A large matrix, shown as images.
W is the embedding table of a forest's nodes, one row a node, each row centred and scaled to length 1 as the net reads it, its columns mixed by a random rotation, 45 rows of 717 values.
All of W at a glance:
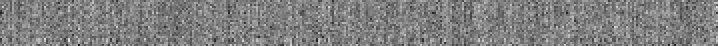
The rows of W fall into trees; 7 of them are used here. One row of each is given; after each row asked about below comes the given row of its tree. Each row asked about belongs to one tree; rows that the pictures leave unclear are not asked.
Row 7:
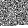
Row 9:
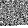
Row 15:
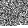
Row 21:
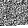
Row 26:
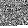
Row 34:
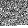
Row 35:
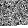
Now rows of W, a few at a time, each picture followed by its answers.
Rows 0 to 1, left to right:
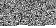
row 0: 35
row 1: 34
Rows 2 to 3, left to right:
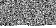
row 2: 9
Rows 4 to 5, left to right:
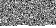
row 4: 26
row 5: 15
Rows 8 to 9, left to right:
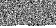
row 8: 7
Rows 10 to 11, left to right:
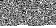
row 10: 15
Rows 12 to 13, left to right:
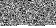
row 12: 15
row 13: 15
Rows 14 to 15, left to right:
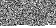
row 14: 7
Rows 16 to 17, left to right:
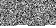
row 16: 7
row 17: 35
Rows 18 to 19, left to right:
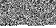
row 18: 9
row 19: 21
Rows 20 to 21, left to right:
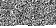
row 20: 7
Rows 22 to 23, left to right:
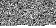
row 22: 34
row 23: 15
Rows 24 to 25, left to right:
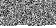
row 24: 7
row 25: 9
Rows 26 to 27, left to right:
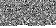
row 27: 26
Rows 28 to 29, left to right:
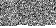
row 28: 35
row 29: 26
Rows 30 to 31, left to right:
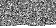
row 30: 34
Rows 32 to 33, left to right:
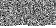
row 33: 26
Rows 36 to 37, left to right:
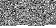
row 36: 34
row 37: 21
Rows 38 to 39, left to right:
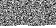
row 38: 7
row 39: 7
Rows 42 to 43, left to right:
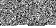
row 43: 35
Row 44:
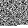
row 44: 21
